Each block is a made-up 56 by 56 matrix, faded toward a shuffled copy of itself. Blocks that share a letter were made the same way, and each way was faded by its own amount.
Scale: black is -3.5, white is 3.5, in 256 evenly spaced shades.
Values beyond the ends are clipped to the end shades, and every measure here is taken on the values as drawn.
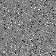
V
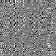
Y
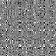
Y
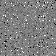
V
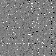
V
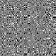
Y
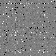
V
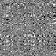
Y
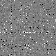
V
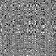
Y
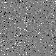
V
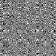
Y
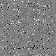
V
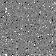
V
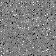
V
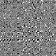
Y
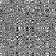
Y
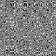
Y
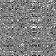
Y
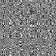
Y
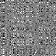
Y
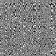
Y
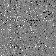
V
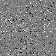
V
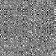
Y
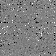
V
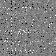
V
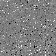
V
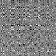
Y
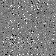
V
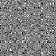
Y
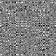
Y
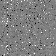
V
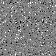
V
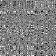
Y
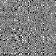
Y
